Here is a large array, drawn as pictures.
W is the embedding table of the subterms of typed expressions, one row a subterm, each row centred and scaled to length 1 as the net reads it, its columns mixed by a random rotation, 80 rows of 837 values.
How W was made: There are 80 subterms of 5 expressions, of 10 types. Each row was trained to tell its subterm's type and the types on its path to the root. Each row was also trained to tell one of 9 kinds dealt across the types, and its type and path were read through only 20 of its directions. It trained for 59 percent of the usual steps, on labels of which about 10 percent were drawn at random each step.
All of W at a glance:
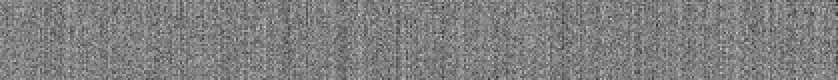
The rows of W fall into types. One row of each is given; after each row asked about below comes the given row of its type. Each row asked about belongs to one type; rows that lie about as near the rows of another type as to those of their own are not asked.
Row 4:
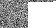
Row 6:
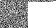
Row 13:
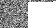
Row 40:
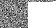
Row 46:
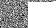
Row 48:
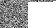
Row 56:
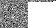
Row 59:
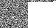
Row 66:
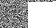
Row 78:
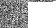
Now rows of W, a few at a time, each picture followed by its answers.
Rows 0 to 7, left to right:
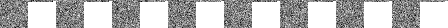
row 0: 13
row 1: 4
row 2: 66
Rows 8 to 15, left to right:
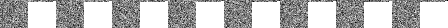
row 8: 46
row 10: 13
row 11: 46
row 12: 59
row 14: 59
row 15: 6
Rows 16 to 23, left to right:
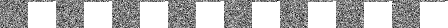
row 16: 13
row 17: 13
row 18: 6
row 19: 40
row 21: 78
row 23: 66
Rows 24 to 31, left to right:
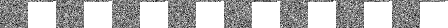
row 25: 6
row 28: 78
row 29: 4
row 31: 48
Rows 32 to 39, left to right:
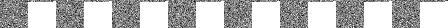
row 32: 59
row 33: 40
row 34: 48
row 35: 6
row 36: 66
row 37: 46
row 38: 78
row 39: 6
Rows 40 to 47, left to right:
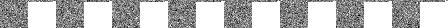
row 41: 13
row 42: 66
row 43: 13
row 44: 4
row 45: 78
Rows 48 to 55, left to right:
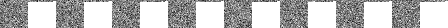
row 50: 48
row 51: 78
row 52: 59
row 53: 13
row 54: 40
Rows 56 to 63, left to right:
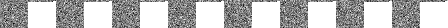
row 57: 46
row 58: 66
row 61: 66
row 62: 4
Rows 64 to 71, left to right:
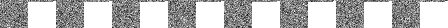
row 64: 40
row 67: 13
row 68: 48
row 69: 4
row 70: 78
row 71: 46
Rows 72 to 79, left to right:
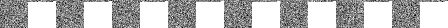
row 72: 59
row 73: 46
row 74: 66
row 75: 78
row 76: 48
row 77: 46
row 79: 46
